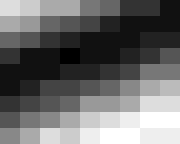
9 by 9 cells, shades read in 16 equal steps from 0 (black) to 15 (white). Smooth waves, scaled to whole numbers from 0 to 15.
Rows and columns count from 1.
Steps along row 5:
same same up same up up up same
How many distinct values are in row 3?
5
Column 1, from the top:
13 10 6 3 1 1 3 5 8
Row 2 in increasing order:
1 1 1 2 4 5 6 9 10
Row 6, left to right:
1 2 4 4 5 6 8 10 11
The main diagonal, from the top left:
13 9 3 0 2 6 10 15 14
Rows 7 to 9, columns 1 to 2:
3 4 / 5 7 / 8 10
